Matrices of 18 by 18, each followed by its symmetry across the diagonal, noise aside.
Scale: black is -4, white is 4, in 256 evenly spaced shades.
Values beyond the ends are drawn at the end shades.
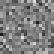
antisymmetric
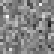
neither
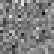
neither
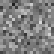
neither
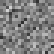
symmetric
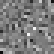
symmetric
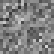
symmetric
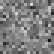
neither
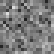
symmetric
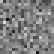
neither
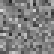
antisymmetric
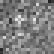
symmetric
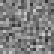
antisymmetric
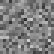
neither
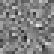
antisymmetric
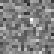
neither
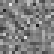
antisymmetric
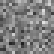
antisymmetric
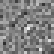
symmetric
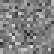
neither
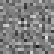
antisymmetric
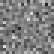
antisymmetric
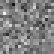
antisymmetric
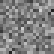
symmetric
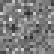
symmetric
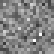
symmetric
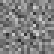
antisymmetric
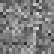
neither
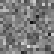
neither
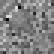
symmetric
